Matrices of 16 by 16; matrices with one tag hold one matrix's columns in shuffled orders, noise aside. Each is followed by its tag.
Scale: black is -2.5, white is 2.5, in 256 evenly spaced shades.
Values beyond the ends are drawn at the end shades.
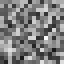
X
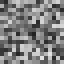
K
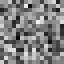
K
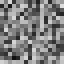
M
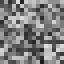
K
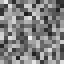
M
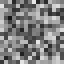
M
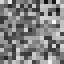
M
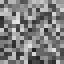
X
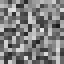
X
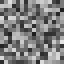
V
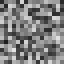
M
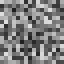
K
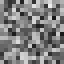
V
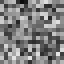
K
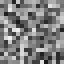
X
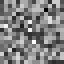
V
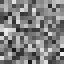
X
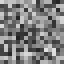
K
